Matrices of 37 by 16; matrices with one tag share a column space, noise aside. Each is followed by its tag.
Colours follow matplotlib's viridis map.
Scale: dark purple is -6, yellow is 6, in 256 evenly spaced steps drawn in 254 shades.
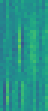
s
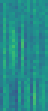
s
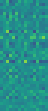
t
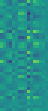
t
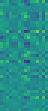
t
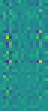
t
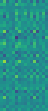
t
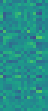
t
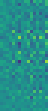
t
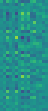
t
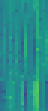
s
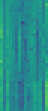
s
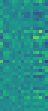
t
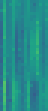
s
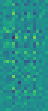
t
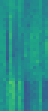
s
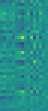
t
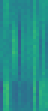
s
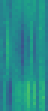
s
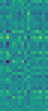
t
